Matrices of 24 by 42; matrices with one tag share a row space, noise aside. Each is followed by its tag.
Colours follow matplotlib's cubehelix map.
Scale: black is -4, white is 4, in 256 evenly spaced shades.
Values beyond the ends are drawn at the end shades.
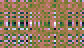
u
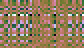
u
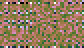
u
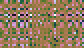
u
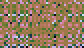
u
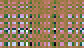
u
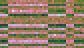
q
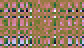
u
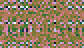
u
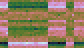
q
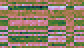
q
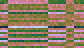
q
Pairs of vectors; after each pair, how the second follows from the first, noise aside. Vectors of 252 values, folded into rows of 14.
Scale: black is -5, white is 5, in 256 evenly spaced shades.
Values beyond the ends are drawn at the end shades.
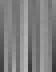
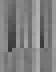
wrapped around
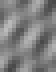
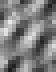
scaled up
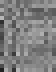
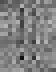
wrapped around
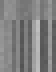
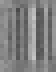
wrapped around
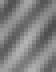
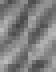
wrapped around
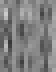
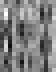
scaled up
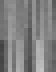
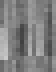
wrapped around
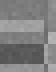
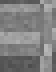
wrapped around
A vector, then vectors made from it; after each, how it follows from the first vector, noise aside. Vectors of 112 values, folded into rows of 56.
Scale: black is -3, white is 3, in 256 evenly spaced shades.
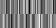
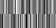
reversed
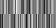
reversed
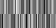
reversed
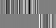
partly zeroed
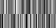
reversed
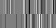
partly zeroed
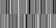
partly zeroed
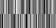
reversed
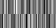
reversed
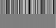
partly zeroed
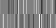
partly zeroed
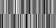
reversed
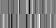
partly zeroed
